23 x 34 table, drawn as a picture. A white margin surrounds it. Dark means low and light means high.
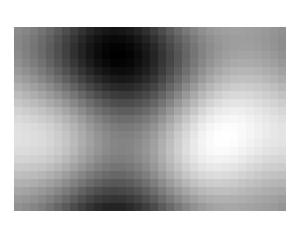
The field is smooth, with broad soft blobs. Overall the values sit about 60% of the way up the scale. There are no regular stripes. No lone cell stands out from its neighbours. The top middle is the ninth with the lowest average. The middle right is the ninth with the highest average.
